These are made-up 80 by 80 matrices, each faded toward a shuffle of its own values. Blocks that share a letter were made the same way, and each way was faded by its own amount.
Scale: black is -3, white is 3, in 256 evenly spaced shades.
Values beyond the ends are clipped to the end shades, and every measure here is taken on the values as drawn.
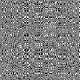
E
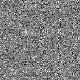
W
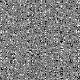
W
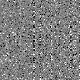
W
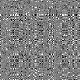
E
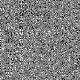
W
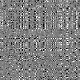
E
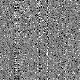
W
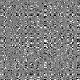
E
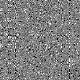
W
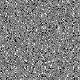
W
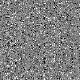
W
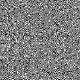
W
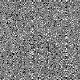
W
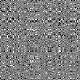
E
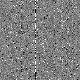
W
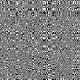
E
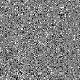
W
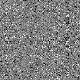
W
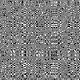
E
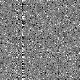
W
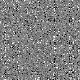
W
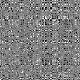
E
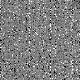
W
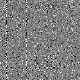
W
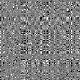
E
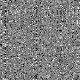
W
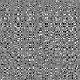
E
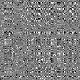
E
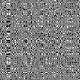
E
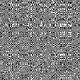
E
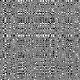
E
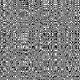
E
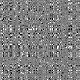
E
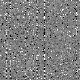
W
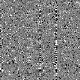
W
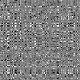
E
